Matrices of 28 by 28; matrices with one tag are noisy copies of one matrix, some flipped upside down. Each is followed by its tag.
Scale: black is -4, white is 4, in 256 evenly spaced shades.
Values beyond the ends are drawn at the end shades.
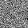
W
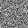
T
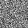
W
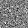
T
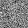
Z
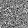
T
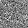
T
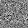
T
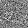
T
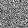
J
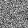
W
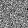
W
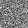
T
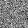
W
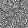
J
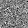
T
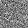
T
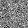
Z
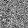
Z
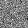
W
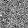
Z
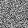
W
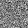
J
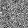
Z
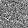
T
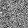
Z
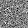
T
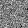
W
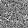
T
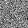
W
